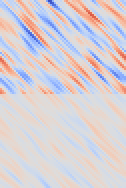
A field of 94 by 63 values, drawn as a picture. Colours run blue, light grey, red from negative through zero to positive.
Grain: diagonal, down to the right. Histogram: heavy tails on both sides. Seam: horizontal, 50% of the way down, the bottom part calmer. Odd rows or columns: none. Average level on the scale: 50%.
